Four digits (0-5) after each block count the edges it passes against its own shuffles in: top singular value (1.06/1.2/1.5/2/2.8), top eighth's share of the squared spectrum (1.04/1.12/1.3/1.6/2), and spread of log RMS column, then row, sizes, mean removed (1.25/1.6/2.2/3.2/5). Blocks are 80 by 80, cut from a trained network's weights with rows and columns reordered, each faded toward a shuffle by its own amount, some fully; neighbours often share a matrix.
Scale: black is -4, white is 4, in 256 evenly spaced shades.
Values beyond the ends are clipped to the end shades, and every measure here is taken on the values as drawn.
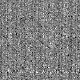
3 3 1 2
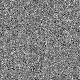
0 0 0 0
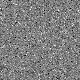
0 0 0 0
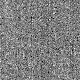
2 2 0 1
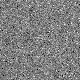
0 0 0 0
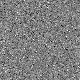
0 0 0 0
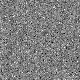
0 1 0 0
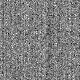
3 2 0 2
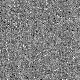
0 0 0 0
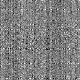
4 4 1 3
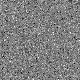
0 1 0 0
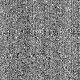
3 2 0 1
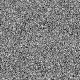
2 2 0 0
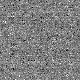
2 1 1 0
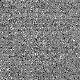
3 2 2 0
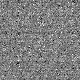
2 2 1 0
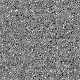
1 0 0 0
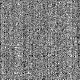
3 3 1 2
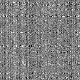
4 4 0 3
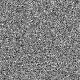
2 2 0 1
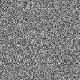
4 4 1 2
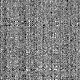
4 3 1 3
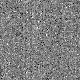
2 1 0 0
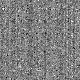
3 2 0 2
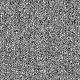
2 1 0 0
